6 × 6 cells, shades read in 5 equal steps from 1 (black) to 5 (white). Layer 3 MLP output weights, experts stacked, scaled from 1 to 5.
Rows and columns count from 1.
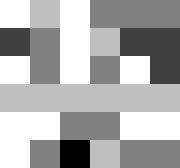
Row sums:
23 18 23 24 26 19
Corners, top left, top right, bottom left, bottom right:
5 3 5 3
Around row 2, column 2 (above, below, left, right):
4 3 2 5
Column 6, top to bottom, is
3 2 2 4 5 3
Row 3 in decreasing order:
5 5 5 3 3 2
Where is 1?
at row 6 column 3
